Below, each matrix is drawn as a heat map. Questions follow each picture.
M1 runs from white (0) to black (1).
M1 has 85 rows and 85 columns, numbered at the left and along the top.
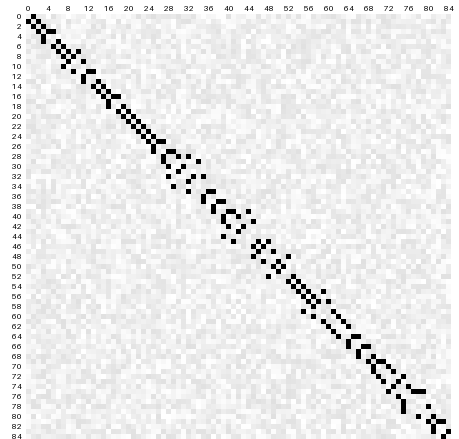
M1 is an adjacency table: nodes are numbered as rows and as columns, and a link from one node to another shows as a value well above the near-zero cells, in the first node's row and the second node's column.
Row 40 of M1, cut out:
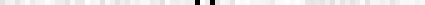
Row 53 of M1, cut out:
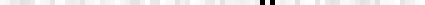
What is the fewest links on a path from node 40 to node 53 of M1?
6
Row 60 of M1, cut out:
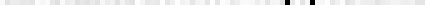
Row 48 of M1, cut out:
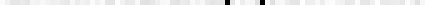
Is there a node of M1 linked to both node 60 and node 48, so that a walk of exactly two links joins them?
no
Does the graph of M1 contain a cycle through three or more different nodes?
no
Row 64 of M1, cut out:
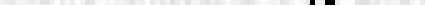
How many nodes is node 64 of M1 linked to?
3
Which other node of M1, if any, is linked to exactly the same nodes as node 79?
node 77
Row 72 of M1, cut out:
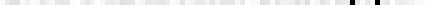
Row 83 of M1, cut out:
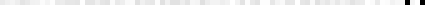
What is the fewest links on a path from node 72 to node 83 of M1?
5
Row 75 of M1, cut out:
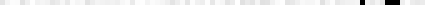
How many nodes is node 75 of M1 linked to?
4
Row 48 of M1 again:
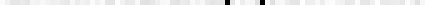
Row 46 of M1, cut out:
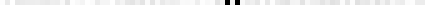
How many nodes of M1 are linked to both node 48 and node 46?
1
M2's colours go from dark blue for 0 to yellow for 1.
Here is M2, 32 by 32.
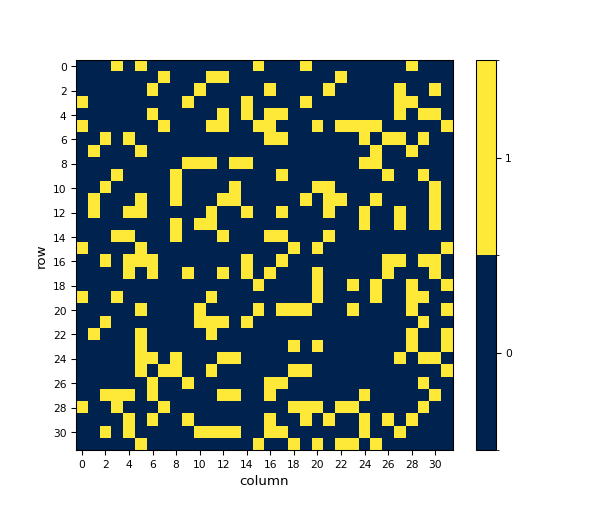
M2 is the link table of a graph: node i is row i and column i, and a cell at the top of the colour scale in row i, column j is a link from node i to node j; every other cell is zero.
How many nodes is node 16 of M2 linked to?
10
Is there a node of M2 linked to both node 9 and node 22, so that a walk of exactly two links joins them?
no
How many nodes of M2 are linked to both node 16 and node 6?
6
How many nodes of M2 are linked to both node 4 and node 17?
5
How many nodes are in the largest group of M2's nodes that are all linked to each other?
4
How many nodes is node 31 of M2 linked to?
7
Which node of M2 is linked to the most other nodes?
node 5
